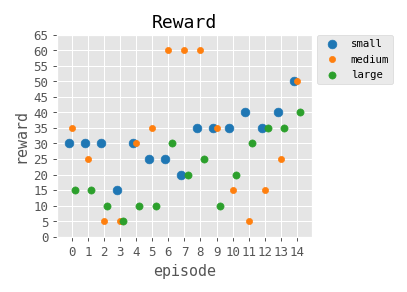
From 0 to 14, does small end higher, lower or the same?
higher
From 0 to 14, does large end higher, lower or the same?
higher
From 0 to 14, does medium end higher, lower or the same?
higher
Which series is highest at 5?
medium
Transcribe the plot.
Title: Reward
x-axis: episode, ticks 0 1 2 3 4 5 6 7 8 9 10 11 12 13 14
y-axis: reward, ticks 0 5 10 15 20 25 30 35 40 45 50 55 60 65
Legend: small, medium, large
Values:
small: 30 30 30 15 30 25 25 20 35 35 35 40 35 40 50
medium: 35 25 5 5 30 35 60 60 60 35 15 5 15 25 50
large: 15 15 10 5 10 10 30 20 25 10 20 30 35 35 40
